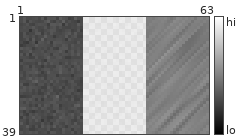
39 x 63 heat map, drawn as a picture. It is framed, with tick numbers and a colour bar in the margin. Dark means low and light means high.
The table splits into one row of 3 panels. Panel 1,1: low, fine-grained, faint in contrast. Panel 1,2: very high, checkered, faint in contrast. Panel 1,3: middling, slanting up to the right, faint in contrast.
